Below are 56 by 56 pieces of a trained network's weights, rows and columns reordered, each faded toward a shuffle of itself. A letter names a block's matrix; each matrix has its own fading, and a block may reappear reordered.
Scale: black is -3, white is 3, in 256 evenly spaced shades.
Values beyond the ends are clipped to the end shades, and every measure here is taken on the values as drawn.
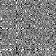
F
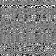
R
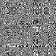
F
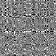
F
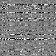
R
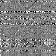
R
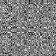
F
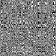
F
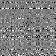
R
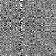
F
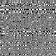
R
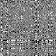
F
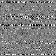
R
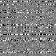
R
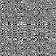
F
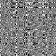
F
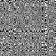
F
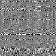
R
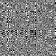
F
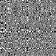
F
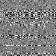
R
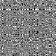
F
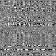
R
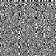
F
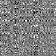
F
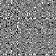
F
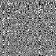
F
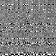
R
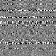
R
